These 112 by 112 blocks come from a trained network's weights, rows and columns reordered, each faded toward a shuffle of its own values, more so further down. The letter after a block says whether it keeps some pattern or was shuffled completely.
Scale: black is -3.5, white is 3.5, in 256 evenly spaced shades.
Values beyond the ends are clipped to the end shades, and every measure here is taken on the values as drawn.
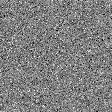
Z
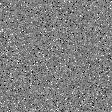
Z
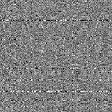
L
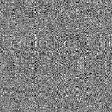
L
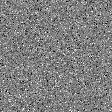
Z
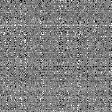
L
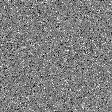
Z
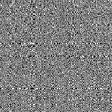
L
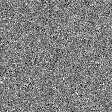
Z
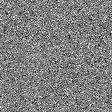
Z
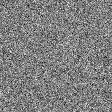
Z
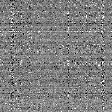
L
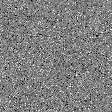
Z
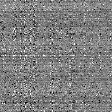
L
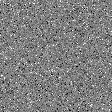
Z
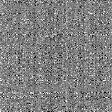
L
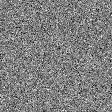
Z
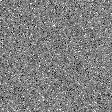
Z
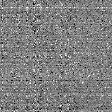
L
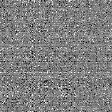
L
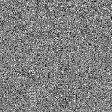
L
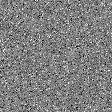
Z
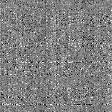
L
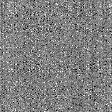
L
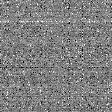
L
